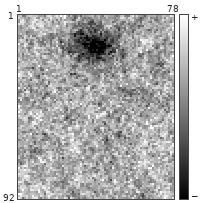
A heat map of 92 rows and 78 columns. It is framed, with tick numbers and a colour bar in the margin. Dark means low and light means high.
There are no regular stripes. No single row or column stands out from its neighbours. One dip sinks in the top middle. The ninth with the lowest average is the top middle. The texture is blotchy.
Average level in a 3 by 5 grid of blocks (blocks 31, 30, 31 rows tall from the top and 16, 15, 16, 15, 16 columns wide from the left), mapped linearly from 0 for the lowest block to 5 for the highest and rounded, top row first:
5 3 0 3 4 | 4 4 4 4 4 | 5 4 4 4 5
